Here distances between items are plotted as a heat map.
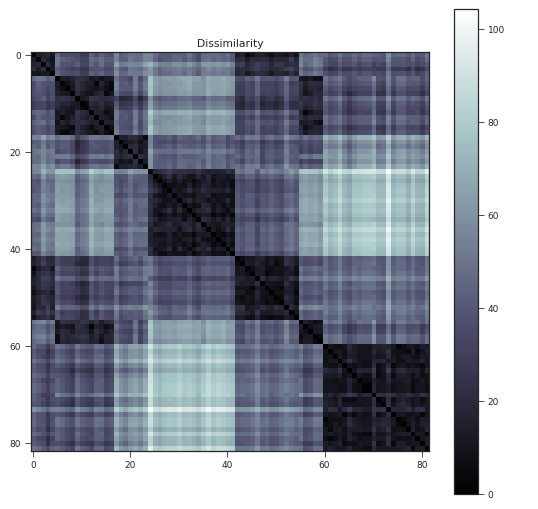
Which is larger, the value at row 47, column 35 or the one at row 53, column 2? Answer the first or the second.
the first
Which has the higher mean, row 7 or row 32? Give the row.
32
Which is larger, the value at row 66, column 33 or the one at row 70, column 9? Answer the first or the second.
the first
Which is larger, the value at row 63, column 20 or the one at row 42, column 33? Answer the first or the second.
the first
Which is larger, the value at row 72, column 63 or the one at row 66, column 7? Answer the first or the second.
the second
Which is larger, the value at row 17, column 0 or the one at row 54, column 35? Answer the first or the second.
the first
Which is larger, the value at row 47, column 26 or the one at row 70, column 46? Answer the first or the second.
the second
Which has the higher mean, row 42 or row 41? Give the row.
41
